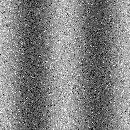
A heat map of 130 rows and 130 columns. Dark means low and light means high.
There is no seam. On average the colour sits 50% of the way up the scale. Stripes running up and down repeat 2 times from left to right. The histogram is bell-shaped.
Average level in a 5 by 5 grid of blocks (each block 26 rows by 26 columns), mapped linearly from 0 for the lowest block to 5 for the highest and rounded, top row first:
3 0 5 0 3 / 3 0 5 0 3 / 3 0 5 0 3 / 3 0 5 0 3 / 3 0 5 0 3
